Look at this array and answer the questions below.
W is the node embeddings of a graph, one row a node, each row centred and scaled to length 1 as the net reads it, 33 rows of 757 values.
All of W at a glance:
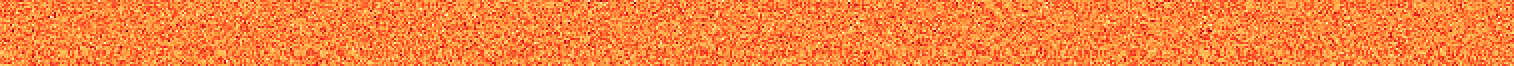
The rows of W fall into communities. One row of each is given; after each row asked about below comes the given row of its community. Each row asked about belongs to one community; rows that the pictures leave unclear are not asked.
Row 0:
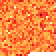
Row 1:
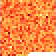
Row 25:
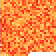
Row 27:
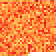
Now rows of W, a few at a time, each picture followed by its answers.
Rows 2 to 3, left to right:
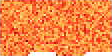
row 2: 25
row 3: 1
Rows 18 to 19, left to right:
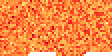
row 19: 0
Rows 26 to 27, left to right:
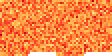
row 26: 25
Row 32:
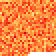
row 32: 27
